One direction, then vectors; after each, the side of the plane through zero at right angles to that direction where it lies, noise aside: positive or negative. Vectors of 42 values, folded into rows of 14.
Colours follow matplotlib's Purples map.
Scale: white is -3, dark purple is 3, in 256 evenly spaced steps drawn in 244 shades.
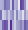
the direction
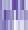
positive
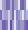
positive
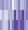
negative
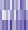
positive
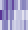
positive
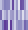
positive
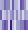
positive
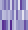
positive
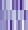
positive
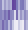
positive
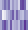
positive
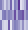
negative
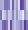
positive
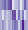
negative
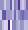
negative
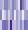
positive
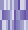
negative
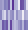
positive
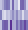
positive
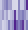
negative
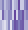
negative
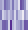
positive
